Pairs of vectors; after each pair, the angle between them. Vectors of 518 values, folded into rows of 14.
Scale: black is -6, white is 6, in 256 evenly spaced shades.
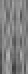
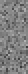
orthogonal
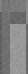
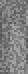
partly aligned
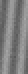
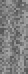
partly aligned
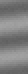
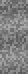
partly aligned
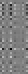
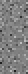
partly aligned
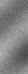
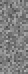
orthogonal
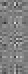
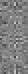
nearly parallel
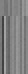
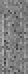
partly opposed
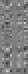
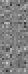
nearly opposite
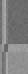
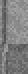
nearly opposite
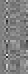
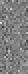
partly aligned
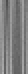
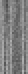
nearly parallel
